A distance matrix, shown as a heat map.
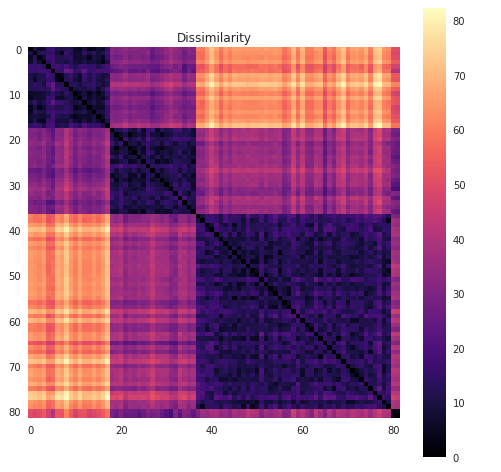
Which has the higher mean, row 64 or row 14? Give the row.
14
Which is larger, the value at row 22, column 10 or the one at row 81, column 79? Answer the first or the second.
the second
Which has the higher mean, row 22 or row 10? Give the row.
10
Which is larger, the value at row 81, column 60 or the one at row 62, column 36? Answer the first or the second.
the first
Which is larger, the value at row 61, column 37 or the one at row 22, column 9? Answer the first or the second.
the second
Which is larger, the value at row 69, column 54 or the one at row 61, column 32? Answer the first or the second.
the second
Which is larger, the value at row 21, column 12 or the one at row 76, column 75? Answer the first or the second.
the first
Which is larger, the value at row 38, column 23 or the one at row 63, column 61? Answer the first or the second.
the first
